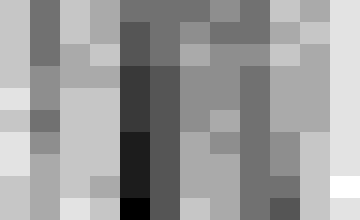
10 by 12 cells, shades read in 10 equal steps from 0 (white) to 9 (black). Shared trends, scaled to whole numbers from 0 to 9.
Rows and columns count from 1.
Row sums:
42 43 40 45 42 43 42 40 42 42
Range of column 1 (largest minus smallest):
1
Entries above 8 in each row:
0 0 0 0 0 0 0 0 0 1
